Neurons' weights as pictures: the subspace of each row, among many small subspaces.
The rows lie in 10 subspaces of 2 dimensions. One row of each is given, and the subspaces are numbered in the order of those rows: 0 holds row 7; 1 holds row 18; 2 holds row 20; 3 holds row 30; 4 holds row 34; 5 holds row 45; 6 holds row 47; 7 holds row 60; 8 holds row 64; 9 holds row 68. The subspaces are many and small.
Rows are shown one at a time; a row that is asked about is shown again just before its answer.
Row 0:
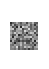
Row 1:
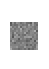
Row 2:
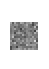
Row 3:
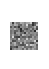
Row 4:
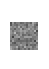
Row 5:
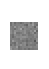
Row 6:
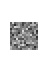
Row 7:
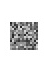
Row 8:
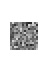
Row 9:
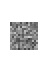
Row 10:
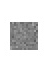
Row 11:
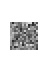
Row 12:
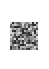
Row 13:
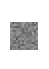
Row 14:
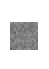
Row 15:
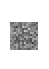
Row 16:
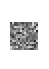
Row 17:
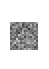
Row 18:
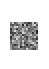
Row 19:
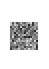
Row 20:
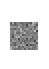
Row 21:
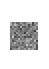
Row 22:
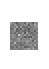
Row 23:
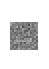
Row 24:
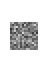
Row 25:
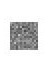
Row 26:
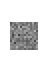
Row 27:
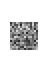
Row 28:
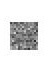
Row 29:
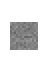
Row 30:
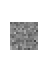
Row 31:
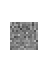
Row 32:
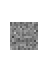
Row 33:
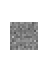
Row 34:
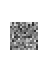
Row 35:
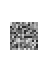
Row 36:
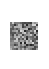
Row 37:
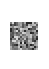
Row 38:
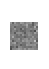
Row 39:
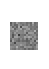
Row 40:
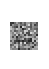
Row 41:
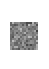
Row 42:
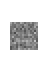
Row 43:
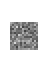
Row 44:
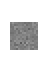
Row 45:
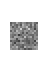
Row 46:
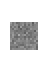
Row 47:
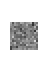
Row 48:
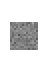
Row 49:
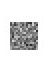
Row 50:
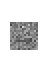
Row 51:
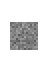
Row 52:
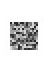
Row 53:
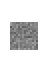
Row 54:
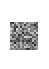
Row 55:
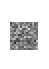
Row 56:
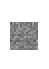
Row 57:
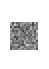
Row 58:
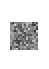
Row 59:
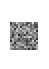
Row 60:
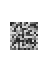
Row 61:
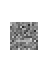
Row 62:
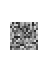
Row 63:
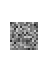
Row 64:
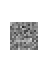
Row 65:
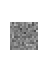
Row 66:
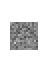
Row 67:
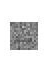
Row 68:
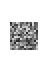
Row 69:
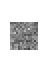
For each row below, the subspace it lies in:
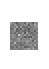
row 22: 1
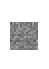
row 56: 9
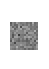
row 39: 0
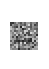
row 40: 8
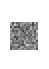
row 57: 5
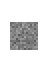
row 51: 5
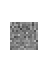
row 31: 5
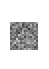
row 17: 5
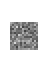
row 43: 0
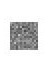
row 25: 0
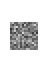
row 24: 1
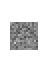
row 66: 9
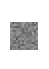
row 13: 9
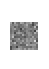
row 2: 6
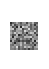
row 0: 0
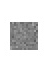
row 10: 6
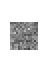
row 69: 3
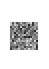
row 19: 4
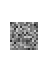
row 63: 1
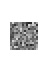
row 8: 7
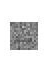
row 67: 8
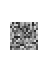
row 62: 9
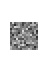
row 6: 5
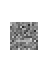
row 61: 8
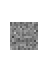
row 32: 2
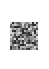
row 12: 9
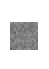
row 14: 3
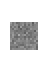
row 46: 0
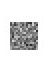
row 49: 4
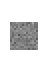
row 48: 1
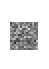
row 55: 9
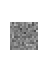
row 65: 4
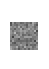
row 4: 2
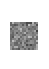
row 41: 7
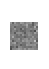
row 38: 6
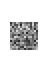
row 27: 5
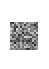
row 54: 1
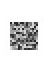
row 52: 3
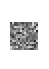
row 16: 3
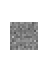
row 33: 2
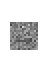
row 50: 8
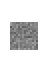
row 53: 7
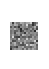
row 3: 2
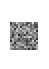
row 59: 1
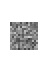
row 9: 7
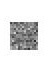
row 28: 3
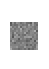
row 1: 4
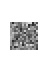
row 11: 7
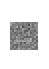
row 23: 8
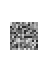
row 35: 7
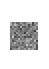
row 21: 4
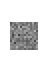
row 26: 0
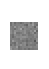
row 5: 6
